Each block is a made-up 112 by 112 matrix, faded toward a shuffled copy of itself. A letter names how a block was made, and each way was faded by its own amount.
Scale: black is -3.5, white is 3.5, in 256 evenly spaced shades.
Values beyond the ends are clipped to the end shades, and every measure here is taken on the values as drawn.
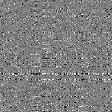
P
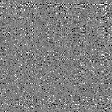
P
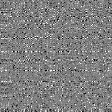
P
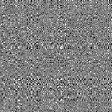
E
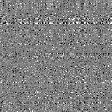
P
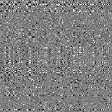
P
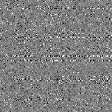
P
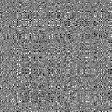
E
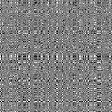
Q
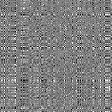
Q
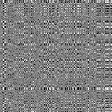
Q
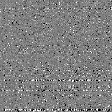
P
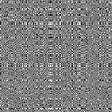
Q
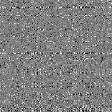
P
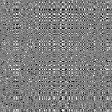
Q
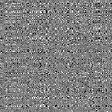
E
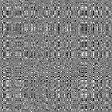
Q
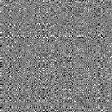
E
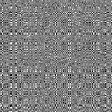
Q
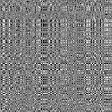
Q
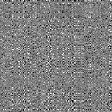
E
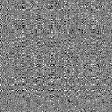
E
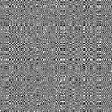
Q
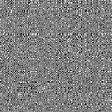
E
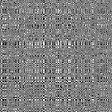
Q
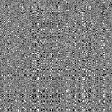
E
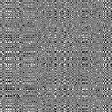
Q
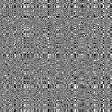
Q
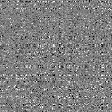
P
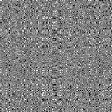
E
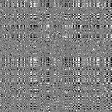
Q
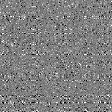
P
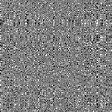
E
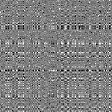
Q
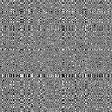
Q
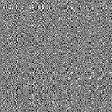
E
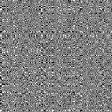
E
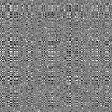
Q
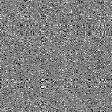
P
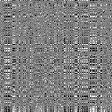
Q
